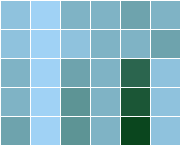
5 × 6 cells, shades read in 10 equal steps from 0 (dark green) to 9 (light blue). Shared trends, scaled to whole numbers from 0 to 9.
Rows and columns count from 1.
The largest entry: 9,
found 5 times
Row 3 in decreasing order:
9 8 7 7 6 2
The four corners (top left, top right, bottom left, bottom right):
8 7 6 8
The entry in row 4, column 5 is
1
